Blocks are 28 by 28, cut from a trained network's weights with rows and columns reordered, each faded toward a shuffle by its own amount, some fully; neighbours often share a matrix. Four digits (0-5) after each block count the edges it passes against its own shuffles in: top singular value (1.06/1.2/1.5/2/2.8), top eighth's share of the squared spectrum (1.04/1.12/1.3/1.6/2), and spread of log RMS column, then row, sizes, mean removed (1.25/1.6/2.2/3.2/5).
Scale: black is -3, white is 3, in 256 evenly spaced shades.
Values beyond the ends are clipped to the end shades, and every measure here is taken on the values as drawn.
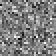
2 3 0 1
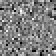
0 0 0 1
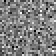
0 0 0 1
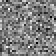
1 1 0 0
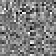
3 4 1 1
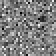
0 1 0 0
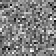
0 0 0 0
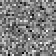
1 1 0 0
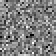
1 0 1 0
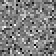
0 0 0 0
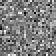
1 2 0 0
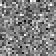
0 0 0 0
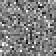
0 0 0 0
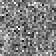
1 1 0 0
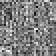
3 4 2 1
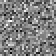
0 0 0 0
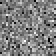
1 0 0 0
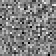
2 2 0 0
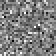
0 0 0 0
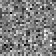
2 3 0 1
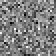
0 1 0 0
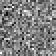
3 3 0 0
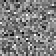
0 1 0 0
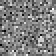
0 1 0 0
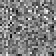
3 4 0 2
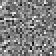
2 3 1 1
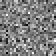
1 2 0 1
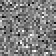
1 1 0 0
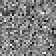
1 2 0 1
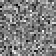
1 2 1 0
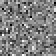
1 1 0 0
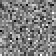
2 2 0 0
